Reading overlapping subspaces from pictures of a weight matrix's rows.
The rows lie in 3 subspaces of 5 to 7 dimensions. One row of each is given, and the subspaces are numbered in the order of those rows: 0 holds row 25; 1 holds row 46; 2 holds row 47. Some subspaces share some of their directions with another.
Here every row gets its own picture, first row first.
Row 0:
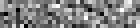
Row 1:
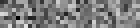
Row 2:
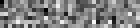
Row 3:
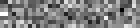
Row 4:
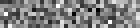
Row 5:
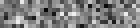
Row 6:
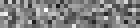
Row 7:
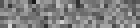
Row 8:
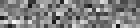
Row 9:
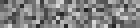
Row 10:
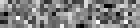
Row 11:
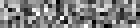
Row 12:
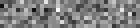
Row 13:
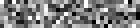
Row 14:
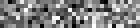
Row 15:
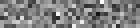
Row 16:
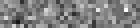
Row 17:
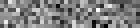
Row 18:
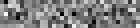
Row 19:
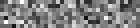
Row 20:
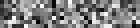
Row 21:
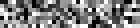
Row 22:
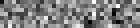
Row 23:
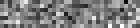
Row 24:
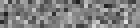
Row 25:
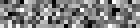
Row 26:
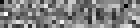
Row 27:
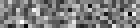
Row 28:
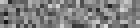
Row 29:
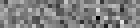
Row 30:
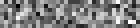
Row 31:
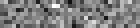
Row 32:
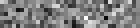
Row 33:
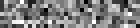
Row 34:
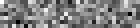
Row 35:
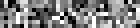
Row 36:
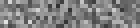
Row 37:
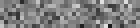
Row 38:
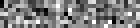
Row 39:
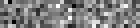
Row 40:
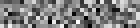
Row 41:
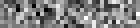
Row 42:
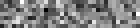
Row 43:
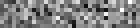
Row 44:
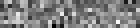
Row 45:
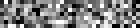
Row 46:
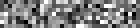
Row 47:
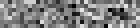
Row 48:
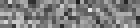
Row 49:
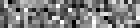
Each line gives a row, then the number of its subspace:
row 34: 0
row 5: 1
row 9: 2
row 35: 2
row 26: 0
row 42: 1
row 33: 0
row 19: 0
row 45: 1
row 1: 2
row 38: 0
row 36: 0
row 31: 0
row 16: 1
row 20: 0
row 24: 1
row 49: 2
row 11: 0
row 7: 1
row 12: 1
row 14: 2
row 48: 0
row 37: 2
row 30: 0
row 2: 0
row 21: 0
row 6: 0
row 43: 1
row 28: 2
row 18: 2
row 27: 1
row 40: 0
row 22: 0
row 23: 2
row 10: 1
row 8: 2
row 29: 2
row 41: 0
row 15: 2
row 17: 2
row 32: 0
